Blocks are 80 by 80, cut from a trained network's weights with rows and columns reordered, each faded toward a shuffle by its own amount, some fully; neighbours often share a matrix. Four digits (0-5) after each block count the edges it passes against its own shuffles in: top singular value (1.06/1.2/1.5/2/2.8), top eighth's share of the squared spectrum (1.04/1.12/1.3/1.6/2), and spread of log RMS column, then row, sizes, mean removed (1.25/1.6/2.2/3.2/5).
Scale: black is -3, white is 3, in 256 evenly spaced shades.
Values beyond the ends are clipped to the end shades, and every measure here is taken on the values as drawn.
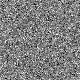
0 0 0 0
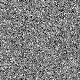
0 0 0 0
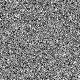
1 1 0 0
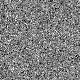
0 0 0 0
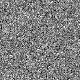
3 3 1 0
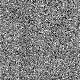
0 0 0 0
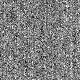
2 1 0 0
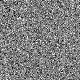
0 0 0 0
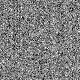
1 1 0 0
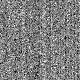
2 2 0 0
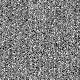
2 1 0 0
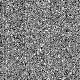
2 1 0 0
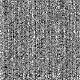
3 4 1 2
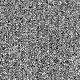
1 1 0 0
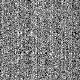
3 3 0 1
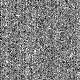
2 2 0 0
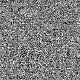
1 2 1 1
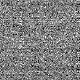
3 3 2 1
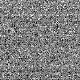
2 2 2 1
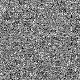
1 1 1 0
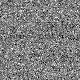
1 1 0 0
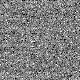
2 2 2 0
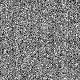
1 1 0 0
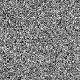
3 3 1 1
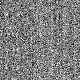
2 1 0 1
